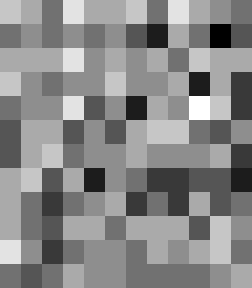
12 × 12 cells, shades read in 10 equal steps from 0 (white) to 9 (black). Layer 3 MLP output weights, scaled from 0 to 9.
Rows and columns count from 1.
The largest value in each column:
6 6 7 6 8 6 8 8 7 8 9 8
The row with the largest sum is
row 8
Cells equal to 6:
15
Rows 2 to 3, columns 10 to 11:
5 9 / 2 3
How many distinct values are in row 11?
6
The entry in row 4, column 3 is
5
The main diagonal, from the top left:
2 4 3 4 6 6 3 7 7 6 2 3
